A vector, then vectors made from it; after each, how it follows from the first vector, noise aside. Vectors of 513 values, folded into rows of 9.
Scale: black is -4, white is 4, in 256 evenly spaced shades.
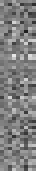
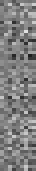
negated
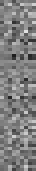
negated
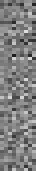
sign-scrambled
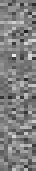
sign-scrambled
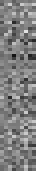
negated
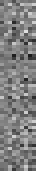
negated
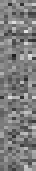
sign-scrambled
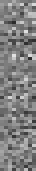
sign-scrambled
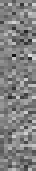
sign-scrambled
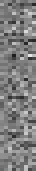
sign-scrambled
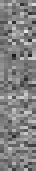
sign-scrambled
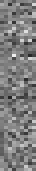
sign-scrambled
